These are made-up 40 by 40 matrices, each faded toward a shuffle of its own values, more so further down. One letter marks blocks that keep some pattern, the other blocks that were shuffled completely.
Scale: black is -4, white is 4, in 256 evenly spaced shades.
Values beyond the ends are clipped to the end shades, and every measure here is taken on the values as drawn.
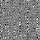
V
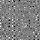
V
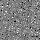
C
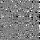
V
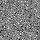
C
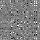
V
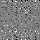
V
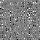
V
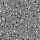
C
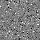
C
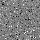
C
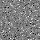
C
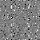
V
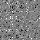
V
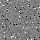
C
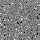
V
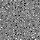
V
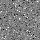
C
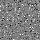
C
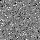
C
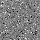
C
